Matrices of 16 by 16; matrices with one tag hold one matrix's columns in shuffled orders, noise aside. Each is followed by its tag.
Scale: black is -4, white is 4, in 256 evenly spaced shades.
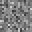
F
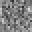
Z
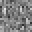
Z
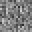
Z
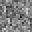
Z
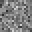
F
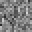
Z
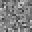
F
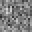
Z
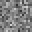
F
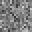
F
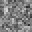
Z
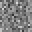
F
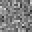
F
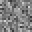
F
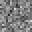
F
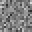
F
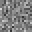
F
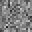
F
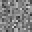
F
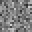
F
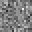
F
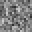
Z
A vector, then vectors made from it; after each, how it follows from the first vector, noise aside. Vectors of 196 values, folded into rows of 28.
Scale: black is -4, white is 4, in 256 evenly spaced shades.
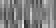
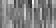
reversed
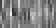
wrapped around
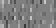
partly zeroed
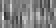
wrapped around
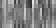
reversed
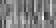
wrapped around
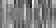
reversed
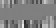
partly zeroed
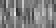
wrapped around
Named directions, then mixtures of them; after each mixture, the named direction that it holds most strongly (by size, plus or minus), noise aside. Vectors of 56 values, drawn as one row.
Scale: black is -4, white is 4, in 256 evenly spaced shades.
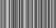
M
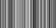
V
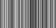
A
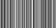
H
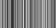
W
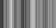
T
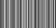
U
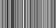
W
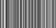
H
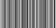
U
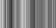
T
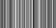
H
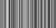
M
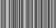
M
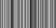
A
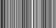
H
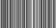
H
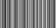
A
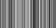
V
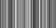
V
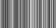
A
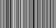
M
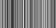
W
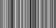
A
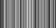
U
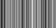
H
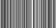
H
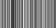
W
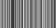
W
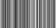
A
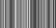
U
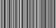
U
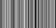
U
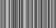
M
